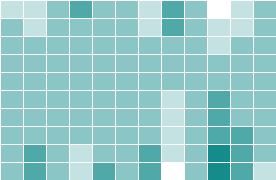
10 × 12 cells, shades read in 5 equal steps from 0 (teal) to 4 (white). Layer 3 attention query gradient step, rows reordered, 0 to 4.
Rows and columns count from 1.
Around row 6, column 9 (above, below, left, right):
2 2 3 1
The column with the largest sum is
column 8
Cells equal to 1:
14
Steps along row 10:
down up up down up down up down down up up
